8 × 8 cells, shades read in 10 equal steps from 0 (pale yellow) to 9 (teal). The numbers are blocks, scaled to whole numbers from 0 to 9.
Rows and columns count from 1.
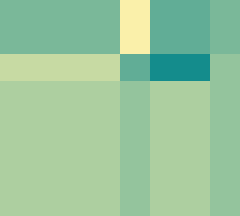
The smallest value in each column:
2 2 2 2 0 3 3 4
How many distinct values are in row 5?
2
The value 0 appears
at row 1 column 5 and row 2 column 5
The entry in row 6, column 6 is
3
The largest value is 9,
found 2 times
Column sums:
27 27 27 27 26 36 36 34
